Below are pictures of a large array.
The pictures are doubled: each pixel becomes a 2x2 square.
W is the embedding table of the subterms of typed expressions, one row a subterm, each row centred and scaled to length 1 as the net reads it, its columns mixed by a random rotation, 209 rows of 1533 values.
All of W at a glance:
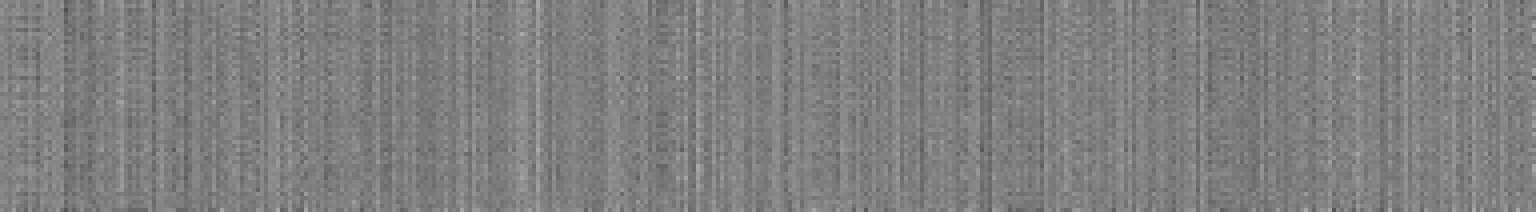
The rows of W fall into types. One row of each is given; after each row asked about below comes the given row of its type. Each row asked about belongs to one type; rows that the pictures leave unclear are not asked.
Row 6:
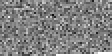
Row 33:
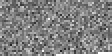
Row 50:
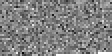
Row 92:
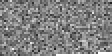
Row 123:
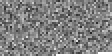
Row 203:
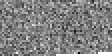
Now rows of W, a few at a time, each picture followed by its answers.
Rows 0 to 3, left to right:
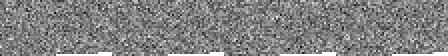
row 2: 33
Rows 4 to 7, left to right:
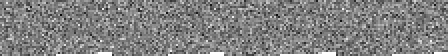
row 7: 92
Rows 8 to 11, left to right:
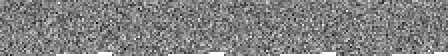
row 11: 203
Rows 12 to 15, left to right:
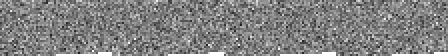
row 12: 203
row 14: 203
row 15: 33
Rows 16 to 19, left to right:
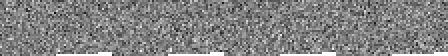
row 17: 92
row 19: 33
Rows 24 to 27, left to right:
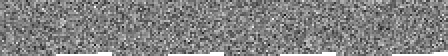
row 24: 6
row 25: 123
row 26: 33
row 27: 6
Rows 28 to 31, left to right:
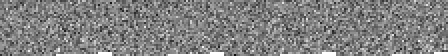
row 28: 92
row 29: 50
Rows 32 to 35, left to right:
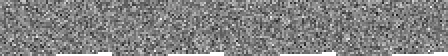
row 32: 33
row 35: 6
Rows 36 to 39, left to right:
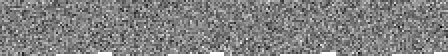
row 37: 50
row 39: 50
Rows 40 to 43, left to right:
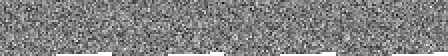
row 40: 123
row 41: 92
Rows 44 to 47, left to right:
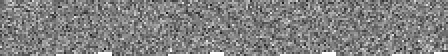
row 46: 33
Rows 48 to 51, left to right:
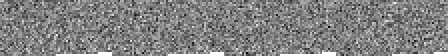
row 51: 123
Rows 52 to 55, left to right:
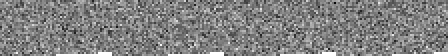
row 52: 203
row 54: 92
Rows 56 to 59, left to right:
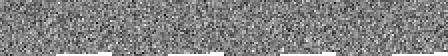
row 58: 92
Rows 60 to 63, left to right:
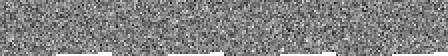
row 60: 123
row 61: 33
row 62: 92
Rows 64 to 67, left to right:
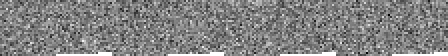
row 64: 92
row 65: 50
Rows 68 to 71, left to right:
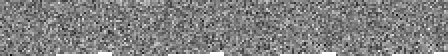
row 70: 6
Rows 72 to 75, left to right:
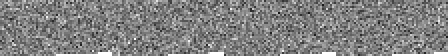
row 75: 50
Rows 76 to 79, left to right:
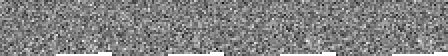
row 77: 92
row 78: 92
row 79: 92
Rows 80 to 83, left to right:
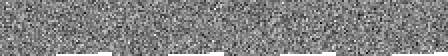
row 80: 123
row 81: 6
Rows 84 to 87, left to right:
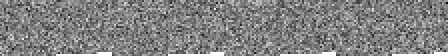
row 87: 92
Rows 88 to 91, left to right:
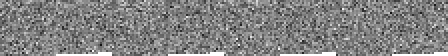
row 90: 203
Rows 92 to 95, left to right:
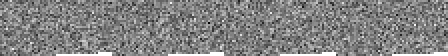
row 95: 6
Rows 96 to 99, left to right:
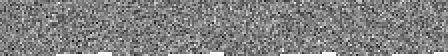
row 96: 123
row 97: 50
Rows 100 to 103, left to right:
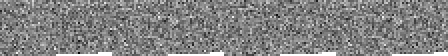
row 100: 203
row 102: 6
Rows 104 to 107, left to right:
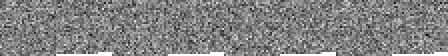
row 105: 203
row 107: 92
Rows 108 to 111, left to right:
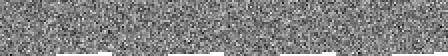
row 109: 123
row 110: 33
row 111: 50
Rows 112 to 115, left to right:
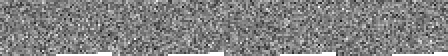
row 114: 6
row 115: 92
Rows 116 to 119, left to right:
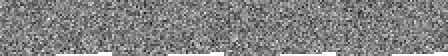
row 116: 33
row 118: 123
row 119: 50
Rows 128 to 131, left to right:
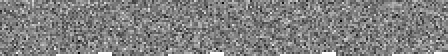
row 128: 203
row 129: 92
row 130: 33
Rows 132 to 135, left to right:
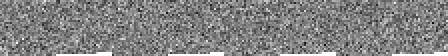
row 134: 6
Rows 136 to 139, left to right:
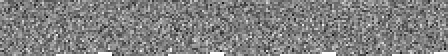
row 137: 92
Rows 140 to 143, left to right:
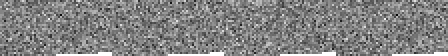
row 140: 33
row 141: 33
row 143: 33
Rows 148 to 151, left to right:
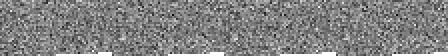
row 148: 203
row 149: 6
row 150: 6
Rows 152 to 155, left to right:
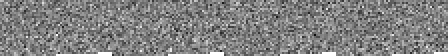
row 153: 92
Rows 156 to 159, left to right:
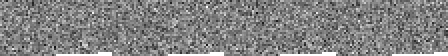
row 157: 6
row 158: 33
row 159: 203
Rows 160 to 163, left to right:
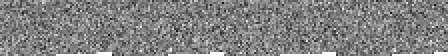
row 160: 6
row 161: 92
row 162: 203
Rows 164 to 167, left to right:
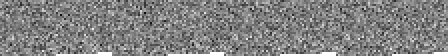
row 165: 33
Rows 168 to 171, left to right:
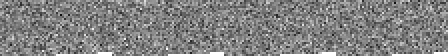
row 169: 203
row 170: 6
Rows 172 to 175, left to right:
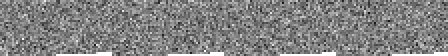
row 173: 203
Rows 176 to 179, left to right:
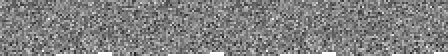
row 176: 33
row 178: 33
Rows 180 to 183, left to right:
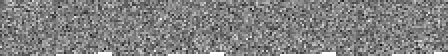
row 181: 33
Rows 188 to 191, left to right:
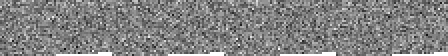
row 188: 33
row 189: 33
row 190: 203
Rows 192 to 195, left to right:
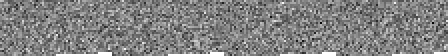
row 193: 92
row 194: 123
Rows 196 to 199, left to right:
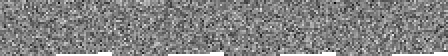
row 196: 33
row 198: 92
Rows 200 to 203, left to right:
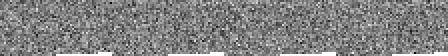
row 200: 92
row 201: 203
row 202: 123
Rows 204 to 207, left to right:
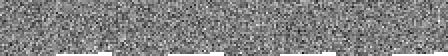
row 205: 123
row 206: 203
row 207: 50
